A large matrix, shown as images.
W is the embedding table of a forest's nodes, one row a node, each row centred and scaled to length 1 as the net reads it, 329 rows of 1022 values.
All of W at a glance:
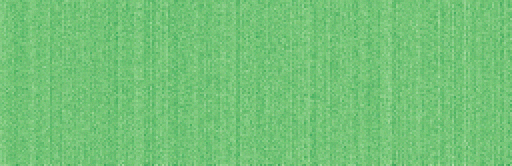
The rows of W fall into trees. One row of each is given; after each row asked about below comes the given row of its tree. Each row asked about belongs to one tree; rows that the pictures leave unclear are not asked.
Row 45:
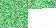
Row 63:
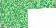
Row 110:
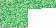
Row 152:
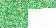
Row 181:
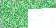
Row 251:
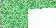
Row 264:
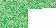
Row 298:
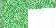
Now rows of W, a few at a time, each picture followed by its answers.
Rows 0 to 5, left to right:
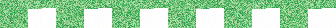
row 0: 63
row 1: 264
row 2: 181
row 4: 181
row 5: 63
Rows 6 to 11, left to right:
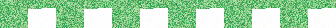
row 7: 152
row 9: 45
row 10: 110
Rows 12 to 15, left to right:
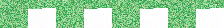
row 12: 152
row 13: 110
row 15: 45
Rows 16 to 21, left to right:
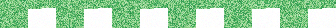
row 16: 298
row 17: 181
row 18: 181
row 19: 152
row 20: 63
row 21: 251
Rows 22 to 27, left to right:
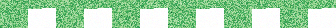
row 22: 152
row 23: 110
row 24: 45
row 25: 45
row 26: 63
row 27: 110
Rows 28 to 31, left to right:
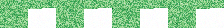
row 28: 45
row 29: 152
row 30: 45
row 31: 63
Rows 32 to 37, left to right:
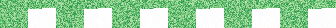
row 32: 251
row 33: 152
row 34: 45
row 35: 251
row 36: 181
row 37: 45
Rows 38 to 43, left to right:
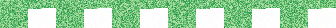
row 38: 110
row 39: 298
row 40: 63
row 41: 152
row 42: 45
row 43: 63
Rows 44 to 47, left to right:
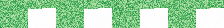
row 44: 251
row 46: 181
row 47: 63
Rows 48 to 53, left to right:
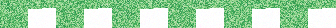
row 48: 63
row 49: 152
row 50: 63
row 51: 298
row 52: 110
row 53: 251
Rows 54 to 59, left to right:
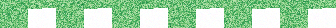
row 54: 152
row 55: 110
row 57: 45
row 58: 110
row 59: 152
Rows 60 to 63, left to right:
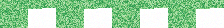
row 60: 152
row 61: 181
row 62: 251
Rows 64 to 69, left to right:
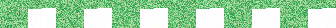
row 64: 152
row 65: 298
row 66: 45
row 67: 45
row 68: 152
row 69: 264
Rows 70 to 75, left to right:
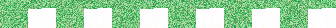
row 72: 63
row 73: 152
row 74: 63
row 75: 152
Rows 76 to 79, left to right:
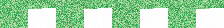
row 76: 181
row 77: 110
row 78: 298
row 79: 181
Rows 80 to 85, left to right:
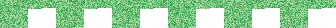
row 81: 152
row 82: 45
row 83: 181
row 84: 110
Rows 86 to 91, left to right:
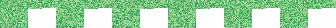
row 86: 251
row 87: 264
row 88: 264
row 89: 251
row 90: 181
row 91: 110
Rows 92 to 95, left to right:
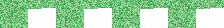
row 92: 63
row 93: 63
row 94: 152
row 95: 251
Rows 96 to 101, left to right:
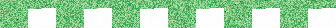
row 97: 63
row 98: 251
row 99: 181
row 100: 264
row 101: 110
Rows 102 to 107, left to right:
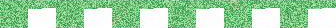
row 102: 45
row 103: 63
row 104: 110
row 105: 152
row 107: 152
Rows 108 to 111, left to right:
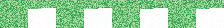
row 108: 298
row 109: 45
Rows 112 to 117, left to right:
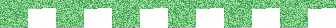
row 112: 45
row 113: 110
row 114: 63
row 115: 152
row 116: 152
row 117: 110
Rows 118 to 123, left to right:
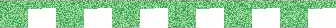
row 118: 251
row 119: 110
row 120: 181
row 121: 152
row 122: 251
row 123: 251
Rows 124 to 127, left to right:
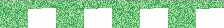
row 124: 181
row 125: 251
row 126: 181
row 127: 63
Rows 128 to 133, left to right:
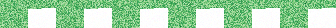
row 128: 110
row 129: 251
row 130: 181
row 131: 45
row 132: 63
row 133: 298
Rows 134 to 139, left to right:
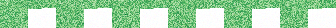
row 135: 63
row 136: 110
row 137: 251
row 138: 45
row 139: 181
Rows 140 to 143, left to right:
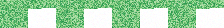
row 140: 110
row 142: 251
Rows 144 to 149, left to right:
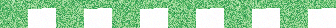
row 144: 181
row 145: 110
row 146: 298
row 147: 251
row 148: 181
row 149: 63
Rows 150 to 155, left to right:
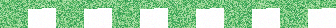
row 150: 45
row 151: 110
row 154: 45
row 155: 63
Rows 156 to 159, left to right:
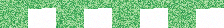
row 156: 110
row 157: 264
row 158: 152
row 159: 63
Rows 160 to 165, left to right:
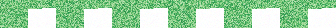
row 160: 45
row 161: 63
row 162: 298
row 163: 181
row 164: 298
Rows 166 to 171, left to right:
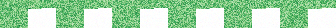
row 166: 181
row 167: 152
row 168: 264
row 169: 110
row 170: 298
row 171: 63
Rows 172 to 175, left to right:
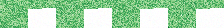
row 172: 264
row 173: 251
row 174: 298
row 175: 251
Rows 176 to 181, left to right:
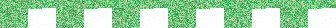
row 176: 152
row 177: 152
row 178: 181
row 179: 152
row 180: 181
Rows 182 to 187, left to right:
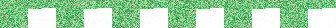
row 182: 110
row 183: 63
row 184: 152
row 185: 152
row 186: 63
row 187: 251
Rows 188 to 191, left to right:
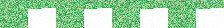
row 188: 110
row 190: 110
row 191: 251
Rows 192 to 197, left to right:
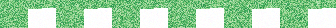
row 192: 298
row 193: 110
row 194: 63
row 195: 298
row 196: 298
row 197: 63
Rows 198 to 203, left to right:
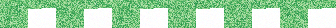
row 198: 152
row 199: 181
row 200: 152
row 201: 251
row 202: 251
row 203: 181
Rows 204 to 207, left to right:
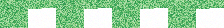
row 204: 298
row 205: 63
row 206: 181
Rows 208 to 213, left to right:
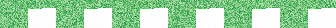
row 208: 251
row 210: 251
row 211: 152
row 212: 45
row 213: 110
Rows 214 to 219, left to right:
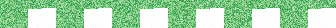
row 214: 45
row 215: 251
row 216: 298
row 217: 152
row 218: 110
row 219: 181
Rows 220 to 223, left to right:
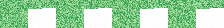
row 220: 251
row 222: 251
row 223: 63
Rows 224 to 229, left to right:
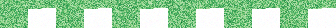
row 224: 45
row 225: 298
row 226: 63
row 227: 181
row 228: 110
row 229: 298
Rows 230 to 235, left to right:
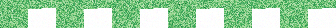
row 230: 152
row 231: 298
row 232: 63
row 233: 264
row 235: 63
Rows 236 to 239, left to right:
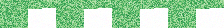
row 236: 152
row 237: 63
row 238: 181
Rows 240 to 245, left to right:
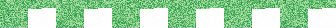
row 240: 110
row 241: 264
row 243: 298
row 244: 110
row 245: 264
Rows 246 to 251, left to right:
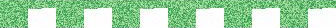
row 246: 45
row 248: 152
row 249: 181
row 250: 110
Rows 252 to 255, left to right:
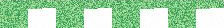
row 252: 152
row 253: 110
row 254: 63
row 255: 181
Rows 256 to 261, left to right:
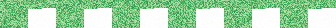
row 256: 264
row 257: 298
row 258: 251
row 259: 251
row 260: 110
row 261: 63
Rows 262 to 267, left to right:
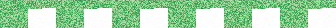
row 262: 251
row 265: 251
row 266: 110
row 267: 63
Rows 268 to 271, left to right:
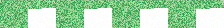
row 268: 63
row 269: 110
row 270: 181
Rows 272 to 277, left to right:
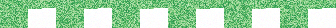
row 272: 45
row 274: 63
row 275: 264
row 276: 181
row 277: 264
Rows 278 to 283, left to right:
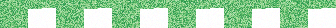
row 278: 298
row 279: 63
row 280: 110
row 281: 152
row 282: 45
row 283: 152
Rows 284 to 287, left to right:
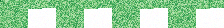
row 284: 45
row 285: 251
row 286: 63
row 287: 63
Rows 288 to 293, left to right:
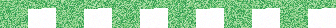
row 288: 110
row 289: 45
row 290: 63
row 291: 63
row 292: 152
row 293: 110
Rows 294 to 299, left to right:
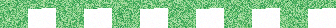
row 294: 110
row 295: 110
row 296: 152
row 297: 298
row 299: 251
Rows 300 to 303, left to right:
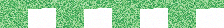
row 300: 110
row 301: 63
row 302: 110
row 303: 63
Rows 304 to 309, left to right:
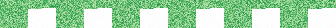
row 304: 181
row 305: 63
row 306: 110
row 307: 45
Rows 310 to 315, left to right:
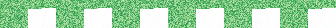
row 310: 63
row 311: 181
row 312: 110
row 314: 110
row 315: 251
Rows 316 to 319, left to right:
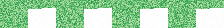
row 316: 110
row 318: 45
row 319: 152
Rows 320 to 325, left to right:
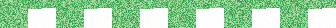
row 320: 110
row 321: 181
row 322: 63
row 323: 298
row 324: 152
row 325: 251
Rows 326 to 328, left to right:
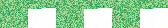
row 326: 110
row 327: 63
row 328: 110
